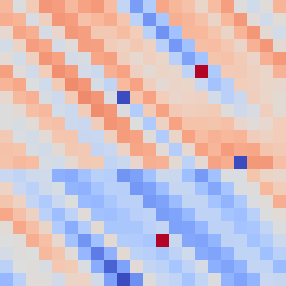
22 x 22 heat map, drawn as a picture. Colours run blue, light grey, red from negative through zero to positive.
Streaks slant down to the right. A horizontal seam about 60% of the way down splits the table, and the top part is higher. The values follow a bell shape. The ninth with the highest average is the top left. Four lone cells stand out: two far higher and two far lower than their neighbours.
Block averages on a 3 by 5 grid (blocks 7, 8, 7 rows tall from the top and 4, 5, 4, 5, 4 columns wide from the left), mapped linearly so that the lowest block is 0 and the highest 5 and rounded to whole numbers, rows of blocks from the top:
45334
33334
31101
